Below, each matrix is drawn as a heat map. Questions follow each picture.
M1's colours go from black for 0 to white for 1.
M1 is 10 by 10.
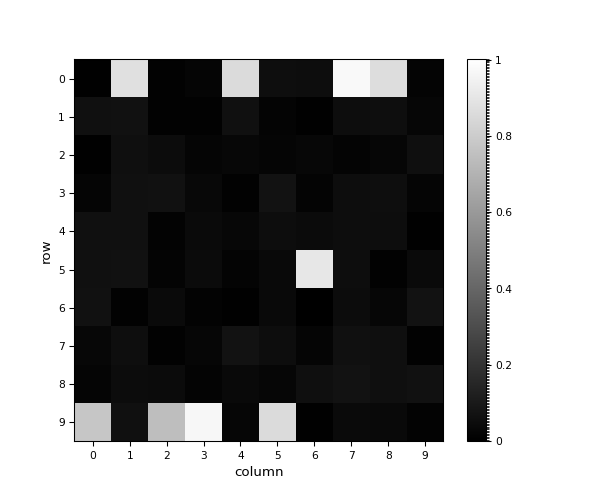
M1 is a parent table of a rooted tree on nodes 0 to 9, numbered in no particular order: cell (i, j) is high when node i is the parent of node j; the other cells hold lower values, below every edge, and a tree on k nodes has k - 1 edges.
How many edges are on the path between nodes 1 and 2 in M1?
3
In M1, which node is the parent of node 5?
9
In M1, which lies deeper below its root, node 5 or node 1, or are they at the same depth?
node 1
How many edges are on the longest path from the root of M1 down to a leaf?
2
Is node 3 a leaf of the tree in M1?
yes
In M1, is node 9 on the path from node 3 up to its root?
yes
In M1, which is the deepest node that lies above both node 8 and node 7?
0
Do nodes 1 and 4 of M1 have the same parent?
yes
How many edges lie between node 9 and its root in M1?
0
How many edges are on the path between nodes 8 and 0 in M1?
1
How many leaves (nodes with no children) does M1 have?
7
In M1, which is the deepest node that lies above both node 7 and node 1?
0
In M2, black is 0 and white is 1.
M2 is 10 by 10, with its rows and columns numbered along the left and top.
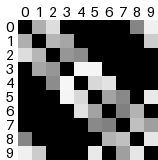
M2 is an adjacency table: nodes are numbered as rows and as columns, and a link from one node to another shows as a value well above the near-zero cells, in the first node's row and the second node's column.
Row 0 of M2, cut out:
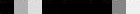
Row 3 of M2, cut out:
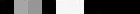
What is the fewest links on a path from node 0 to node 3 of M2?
2
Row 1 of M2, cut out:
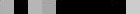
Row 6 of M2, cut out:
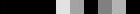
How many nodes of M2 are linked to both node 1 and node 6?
0
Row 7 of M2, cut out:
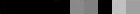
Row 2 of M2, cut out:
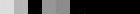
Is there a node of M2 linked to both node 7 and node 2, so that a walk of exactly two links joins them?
no
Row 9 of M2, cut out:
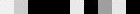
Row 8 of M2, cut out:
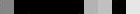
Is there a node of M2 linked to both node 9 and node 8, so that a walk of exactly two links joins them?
yes
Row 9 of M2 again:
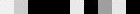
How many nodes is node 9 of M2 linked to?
5
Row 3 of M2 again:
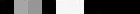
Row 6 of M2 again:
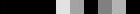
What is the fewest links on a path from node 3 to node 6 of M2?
2
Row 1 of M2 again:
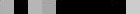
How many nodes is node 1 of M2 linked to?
4
